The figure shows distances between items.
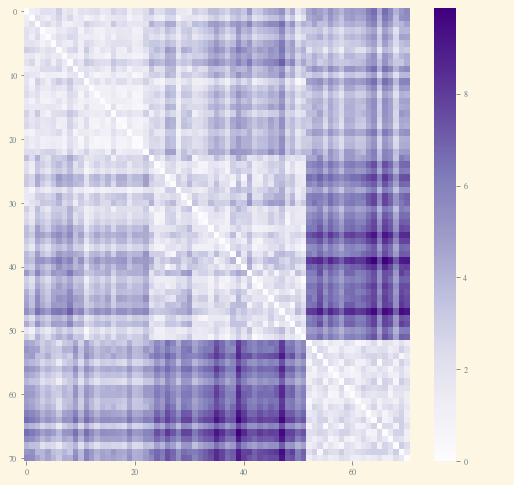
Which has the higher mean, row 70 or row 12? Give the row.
70
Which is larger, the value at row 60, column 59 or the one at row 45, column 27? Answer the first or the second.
the second
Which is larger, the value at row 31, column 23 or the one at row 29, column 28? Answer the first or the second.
the second
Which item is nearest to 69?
54
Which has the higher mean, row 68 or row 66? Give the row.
66
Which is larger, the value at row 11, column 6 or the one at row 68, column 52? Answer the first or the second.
the first
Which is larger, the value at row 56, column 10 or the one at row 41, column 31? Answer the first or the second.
the first
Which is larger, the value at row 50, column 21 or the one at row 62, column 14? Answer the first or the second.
the second
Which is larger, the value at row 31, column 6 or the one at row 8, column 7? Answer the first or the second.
the first
